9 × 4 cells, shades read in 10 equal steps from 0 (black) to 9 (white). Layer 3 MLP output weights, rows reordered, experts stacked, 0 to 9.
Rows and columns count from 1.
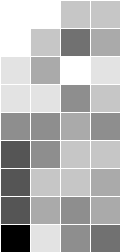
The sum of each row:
32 26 31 28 21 22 23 20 17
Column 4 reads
7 6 8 7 5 7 6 6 4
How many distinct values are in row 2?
4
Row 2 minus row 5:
4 2 -2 1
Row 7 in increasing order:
3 6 7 7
